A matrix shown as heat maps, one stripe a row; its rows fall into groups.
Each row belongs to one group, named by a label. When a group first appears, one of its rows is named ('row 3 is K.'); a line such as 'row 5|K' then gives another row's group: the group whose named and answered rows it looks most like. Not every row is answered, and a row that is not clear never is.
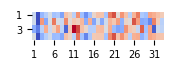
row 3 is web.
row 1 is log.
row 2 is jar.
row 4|log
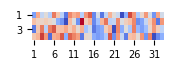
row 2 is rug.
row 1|web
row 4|web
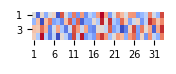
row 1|rug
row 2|log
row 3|web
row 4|rug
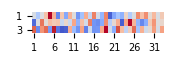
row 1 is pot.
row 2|jar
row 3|rug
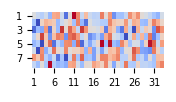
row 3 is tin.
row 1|web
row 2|log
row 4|web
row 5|log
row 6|jar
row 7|rug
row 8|pot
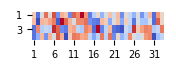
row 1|tin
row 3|web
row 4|web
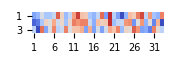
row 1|web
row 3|jar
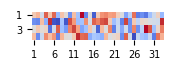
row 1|rug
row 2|pot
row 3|web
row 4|tin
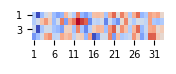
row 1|log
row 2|tin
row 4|jar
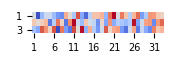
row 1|log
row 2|web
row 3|rug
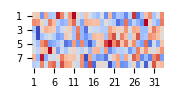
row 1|web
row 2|pot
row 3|log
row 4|log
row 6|pot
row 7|jar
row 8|jar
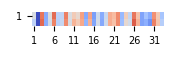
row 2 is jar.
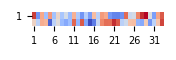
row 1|pot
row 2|rug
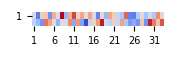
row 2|log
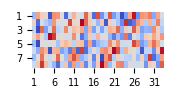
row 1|web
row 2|tin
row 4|pot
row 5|jar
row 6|rug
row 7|web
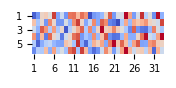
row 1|tin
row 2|pot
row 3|rug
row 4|pot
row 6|tin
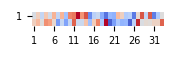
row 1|tin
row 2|pot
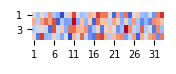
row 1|pot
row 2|rug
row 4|rug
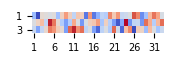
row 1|jar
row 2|pot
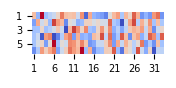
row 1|jar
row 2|web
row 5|tin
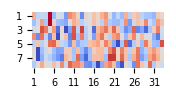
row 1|pot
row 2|pot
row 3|rug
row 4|rug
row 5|pot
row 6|log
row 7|log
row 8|tin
